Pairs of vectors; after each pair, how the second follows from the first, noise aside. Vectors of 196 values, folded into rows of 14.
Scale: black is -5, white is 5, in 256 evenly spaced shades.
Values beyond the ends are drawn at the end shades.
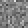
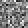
scaled up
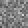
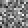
scaled up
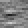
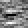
scaled up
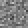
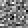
scaled up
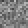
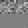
partly zeroed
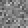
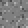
partly zeroed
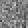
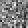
scaled up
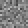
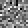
scaled up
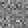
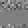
partly zeroed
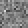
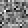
scaled up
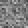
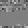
partly zeroed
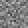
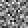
scaled up
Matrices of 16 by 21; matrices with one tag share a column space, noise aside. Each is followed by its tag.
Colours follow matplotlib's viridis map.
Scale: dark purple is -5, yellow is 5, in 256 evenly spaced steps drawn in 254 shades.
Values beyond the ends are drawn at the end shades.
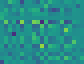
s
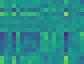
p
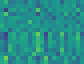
p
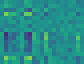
p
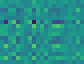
s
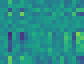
p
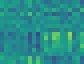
p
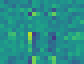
p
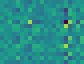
s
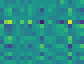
s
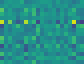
s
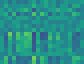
p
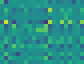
s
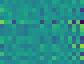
s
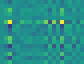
s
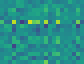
s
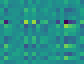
s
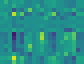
p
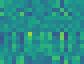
p
